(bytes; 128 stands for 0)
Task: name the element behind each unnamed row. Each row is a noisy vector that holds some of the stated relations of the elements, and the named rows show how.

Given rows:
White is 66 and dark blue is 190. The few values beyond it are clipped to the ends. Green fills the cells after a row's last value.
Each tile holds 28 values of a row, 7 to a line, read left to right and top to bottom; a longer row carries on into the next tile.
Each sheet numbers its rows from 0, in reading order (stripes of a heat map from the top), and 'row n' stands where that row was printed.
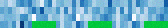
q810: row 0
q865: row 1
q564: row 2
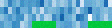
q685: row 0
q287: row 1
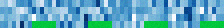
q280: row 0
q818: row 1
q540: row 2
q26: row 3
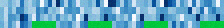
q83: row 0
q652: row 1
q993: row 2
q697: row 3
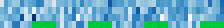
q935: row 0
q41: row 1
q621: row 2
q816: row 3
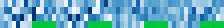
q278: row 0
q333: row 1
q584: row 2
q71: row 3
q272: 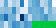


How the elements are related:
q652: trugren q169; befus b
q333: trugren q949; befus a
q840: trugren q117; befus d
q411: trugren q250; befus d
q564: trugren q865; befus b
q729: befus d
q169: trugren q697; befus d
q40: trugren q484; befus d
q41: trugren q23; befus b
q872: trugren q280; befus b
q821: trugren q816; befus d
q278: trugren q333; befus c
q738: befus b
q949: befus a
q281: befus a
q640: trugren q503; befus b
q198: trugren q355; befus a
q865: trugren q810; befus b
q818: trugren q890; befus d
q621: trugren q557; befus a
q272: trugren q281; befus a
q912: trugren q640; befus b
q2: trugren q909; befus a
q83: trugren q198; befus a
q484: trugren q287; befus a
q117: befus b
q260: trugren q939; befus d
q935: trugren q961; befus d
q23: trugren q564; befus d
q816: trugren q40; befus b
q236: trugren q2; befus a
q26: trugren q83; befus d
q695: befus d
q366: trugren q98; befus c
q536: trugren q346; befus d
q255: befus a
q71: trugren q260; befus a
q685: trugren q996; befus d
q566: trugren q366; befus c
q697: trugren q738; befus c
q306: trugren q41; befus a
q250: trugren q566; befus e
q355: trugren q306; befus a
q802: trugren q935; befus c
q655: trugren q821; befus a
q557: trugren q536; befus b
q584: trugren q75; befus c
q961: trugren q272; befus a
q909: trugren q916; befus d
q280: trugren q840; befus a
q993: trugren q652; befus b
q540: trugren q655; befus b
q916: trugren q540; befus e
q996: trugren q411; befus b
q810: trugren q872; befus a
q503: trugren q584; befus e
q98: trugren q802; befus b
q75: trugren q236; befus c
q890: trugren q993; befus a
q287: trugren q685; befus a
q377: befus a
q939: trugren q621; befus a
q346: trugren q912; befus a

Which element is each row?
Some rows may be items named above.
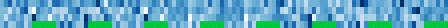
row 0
q260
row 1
q818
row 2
q260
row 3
q816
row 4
q816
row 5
q890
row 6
q840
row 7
q503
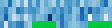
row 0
q250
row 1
q2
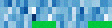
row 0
q260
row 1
q346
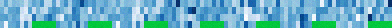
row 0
q98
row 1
q23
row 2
q98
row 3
q503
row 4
q117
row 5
q306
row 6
q557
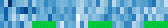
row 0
q916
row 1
q996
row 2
q411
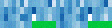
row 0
q484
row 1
q655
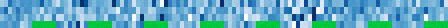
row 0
q40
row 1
q840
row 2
q738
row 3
q912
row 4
q872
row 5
q278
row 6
q909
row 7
q484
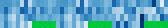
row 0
q75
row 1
q75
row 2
q169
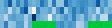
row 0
q536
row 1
q821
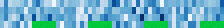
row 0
q802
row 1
q98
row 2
q697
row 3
q41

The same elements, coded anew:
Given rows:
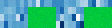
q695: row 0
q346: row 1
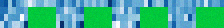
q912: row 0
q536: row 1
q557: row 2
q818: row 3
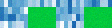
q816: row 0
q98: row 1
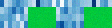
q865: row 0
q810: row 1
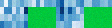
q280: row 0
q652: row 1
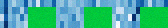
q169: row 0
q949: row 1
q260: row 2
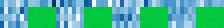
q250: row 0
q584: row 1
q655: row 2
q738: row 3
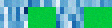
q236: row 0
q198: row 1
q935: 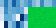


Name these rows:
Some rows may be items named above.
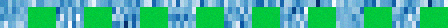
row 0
q738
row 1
q503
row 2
q685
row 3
q655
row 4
q306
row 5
q564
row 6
q71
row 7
q865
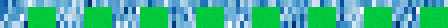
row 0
q912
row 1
q366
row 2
q41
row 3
q890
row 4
q98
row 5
q685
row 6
q697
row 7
q23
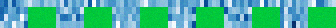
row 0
q640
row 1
q821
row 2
q117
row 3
q557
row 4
q40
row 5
q996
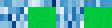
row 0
q916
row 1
q2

